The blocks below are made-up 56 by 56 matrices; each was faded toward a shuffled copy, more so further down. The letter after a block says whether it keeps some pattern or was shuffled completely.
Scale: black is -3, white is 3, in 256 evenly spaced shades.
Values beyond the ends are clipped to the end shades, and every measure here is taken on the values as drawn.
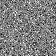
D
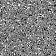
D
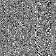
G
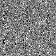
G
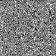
G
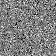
D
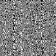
G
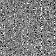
G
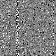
G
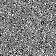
D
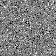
D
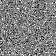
D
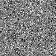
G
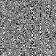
G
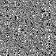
G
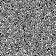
D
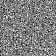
D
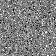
D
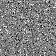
D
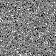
D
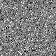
D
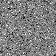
D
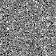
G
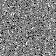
D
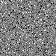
D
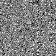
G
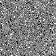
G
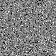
D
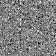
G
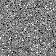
D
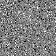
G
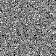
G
